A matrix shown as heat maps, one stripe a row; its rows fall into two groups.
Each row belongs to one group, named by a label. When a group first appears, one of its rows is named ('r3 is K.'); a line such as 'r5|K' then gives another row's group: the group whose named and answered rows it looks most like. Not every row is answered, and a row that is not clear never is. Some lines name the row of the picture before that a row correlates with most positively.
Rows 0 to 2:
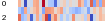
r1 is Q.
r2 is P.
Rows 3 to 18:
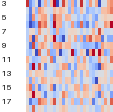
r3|P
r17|Q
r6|Q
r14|Q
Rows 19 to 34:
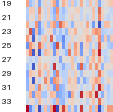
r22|P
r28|Q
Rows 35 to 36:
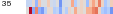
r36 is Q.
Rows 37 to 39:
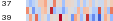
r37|Q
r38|Q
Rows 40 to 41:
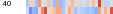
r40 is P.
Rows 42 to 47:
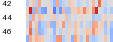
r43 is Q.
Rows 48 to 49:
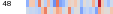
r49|Q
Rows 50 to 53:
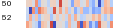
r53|Q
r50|P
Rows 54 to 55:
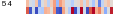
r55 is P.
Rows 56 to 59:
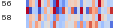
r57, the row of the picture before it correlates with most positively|55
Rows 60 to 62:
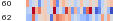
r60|P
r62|Q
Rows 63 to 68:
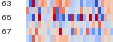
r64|P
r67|P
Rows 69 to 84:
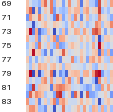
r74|P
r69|Q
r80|Q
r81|Q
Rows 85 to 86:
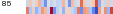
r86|Q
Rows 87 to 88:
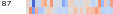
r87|Q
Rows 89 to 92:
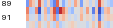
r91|P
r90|P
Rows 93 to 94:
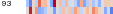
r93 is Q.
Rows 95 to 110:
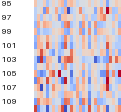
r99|P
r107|Q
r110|P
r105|Q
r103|Q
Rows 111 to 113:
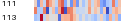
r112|P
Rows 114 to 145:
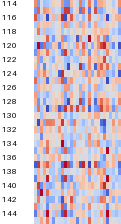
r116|P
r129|Q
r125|P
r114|P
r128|P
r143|P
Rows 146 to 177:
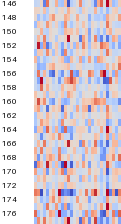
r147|P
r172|P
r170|P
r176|Q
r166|P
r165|Q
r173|Q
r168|Q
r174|Q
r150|Q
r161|Q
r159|P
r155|Q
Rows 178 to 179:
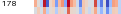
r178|P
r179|P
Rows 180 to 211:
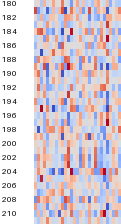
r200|P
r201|P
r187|Q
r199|Q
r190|Q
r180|Q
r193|P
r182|Q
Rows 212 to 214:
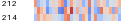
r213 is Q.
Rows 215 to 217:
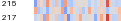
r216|P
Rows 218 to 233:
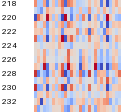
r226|P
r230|P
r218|P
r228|P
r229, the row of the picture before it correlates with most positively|217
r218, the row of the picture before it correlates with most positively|216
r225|P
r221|P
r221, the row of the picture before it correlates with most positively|216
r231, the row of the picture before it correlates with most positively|215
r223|P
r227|P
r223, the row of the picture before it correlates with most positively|216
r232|Q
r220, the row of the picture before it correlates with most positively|215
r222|Q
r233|P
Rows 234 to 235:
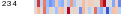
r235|P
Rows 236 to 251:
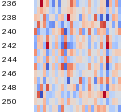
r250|P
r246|P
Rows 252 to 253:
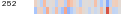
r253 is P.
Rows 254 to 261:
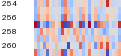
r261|P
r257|P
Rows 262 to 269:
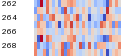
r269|P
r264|Q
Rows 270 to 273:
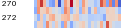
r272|Q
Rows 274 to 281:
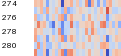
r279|P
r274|Q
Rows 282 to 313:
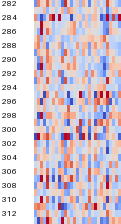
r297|P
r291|Q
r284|Q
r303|P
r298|Q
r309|P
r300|Q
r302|P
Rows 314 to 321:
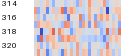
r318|Q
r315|P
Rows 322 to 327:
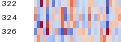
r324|P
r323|P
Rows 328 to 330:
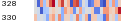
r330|Q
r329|Q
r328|Q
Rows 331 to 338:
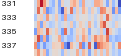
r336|Q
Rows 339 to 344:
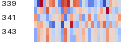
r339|Q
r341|P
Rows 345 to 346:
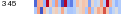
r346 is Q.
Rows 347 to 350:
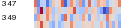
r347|P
